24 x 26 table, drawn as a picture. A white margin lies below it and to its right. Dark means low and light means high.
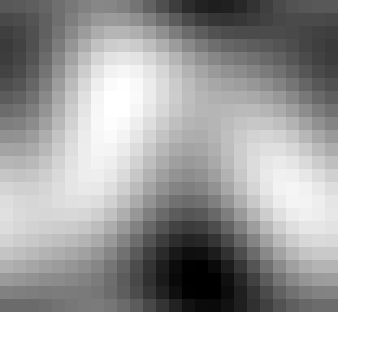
Slope: none. Ninth with the lowest average: bottom middle. Lone odd cells: none. Average level on the scale: 60%.
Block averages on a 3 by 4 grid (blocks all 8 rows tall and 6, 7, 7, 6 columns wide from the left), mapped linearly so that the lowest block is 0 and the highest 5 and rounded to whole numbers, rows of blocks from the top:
2421 | 4545 | 4203
